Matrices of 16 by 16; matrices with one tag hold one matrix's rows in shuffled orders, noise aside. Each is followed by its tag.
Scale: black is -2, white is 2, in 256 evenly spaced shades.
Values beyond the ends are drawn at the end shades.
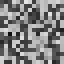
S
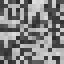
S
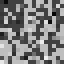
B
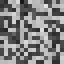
S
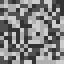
S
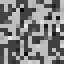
S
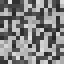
B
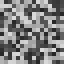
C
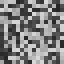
S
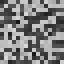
C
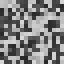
S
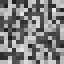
B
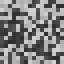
B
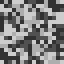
C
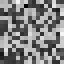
B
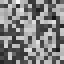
B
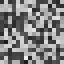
B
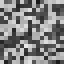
C
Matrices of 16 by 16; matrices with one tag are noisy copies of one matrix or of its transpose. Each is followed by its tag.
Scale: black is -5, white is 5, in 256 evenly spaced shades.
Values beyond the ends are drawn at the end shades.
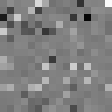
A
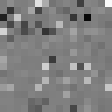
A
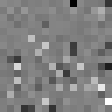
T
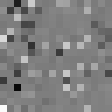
A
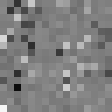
A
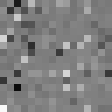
A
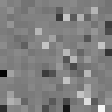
T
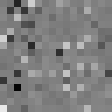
A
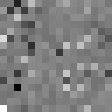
A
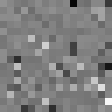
T
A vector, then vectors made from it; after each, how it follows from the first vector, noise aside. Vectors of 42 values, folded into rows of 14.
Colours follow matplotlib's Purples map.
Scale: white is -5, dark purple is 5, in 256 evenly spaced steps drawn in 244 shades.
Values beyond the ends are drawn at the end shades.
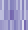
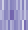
copied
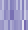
copied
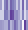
scaled up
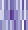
scaled up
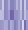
copied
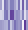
scaled up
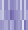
copied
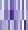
scaled up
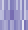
copied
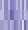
copied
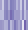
copied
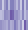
copied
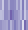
copied
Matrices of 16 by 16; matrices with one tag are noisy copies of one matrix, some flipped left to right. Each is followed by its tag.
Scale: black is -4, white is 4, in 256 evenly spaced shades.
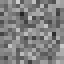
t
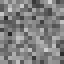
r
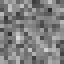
r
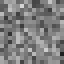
r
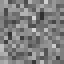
t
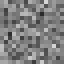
t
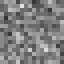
r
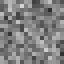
r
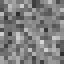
r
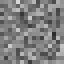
t
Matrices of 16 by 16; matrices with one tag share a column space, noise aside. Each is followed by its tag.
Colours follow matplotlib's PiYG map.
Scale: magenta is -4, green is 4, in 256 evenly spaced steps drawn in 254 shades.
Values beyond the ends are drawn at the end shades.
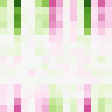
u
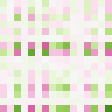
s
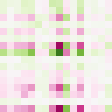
s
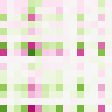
s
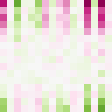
u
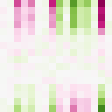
u
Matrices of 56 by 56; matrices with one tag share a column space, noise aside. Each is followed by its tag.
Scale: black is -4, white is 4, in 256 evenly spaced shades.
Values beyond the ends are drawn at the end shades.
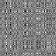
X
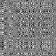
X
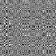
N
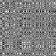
X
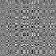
N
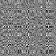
N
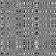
X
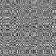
N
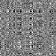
X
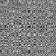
N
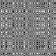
X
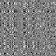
X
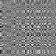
N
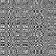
N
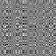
N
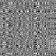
X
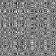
X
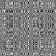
X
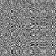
N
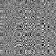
N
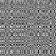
N
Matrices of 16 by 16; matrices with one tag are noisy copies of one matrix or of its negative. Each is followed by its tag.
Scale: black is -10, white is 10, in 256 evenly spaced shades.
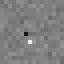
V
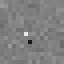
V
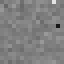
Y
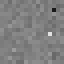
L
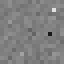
L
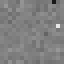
Y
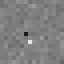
V
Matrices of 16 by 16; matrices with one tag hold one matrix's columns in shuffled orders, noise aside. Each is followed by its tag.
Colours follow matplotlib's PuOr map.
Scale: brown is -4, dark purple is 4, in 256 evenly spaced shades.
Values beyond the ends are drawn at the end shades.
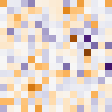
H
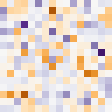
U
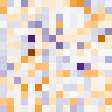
H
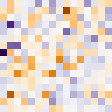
U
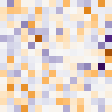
H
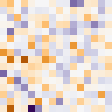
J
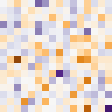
J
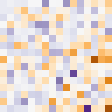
J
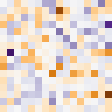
U
